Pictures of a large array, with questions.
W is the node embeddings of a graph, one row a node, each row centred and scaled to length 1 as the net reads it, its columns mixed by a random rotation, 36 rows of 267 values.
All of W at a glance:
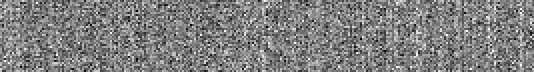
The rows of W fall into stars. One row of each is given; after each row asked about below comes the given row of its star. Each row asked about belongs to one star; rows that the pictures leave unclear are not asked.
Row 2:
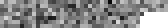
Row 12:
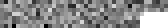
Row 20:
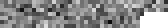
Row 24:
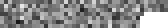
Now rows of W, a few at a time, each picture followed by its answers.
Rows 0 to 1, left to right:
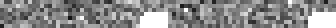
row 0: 2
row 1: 12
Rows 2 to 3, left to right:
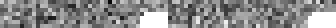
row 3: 20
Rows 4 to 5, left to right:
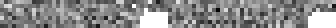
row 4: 12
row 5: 24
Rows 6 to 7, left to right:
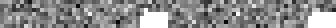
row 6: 20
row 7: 24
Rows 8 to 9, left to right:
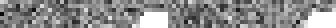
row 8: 2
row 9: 2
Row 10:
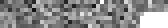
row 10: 20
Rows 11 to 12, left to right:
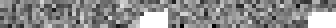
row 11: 2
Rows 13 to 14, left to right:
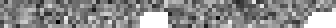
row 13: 24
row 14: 2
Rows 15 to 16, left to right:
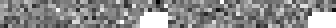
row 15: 12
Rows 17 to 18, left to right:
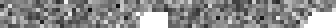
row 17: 24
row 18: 2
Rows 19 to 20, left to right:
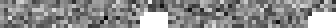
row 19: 12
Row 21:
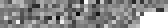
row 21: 2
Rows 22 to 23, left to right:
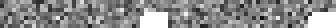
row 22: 24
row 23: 2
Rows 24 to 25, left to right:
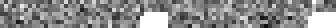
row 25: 12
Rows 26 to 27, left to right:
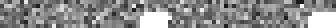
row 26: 12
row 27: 12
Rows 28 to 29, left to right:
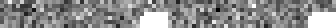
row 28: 20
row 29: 24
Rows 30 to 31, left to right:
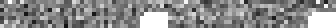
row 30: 20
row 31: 12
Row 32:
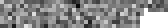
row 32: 12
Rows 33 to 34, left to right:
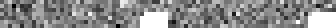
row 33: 20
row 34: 24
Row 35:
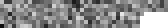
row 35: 12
